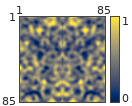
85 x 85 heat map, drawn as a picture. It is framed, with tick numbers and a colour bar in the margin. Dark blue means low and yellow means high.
Slope: none. Odd rows or columns: none. Mirror symmetry: left to right. Seam: none.
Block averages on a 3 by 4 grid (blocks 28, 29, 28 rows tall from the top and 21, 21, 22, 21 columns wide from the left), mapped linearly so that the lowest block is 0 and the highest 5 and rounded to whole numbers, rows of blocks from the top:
1441 / 4004 / 1551
